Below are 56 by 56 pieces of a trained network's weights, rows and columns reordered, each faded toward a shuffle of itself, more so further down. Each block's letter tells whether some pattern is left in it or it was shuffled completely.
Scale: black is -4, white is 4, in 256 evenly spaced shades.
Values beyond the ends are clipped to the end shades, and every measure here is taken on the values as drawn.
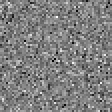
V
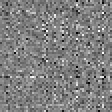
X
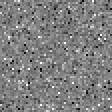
V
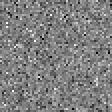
V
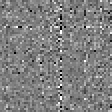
X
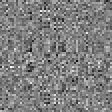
X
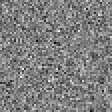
V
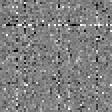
X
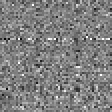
X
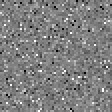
V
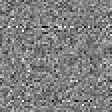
X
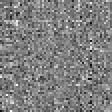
X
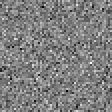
V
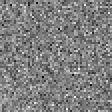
V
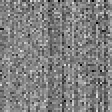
X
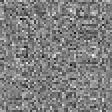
X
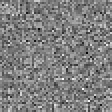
X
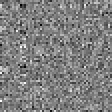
X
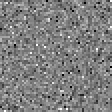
V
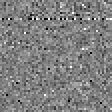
X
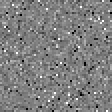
V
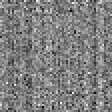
X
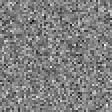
V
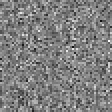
X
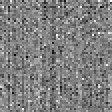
X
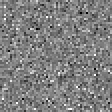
V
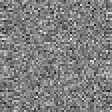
X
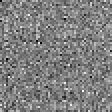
X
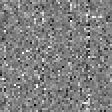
X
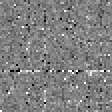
X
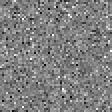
V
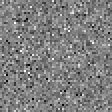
V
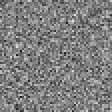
X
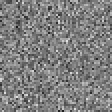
X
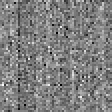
X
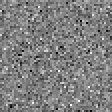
V
